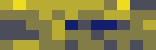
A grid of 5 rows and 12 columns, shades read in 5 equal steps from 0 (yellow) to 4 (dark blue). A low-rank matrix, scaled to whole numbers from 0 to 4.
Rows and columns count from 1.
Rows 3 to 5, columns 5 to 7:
1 4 3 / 1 2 2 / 2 3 2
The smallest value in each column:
1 0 1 1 1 1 1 1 1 0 2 1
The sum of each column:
11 9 9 8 7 11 10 12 12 8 12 10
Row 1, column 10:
0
